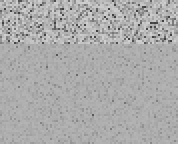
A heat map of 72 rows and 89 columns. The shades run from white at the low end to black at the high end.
The bottom part is calmer, past a seam about 30% of the way down. No row or column stands out. Fine speckle covers the field. Overall the values sit about 30% of the way up the scale. The halves do not mirror each other. No regular stripes run through it. The values are skewed, with a long tail toward high values. No overall slope runs across the table.
